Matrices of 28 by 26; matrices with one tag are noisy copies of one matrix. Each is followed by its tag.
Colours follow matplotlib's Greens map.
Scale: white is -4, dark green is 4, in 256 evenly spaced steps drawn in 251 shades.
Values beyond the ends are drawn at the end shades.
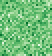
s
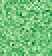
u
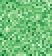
s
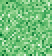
s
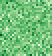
s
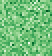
u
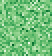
u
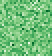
u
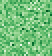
u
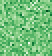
u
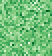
u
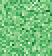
u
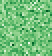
u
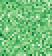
s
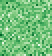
s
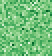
u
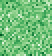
s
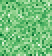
s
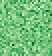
u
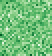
s
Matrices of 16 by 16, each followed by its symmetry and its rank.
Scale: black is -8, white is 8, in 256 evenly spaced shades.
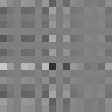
neither, rank one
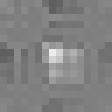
symmetric, rank two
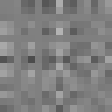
antisymmetric, rank two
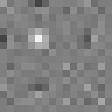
symmetric, rank three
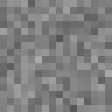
antisymmetric, full rank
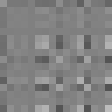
symmetric, rank two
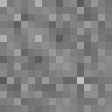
symmetric, rank three
